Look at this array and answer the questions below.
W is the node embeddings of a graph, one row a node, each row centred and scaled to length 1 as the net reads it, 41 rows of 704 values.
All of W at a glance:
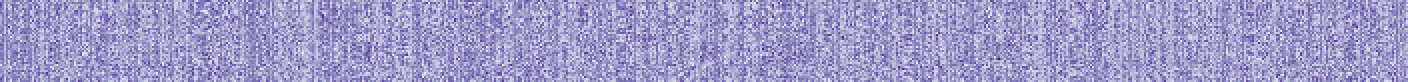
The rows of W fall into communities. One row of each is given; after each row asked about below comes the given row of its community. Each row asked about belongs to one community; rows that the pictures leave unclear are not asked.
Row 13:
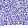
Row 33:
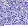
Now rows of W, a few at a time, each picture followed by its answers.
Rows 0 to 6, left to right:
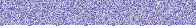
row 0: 33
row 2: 33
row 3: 33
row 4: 33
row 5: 13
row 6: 13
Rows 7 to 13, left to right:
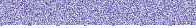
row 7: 13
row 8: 33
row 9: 13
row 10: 13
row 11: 33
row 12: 13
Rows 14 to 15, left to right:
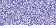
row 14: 33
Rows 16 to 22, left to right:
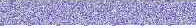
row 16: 33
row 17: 13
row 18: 13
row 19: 13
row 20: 13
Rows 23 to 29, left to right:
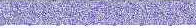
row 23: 33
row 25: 33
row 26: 33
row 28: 33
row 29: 33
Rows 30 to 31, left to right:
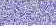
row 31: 33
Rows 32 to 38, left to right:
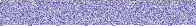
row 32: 13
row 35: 33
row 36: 13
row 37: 13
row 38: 33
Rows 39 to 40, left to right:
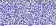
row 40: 33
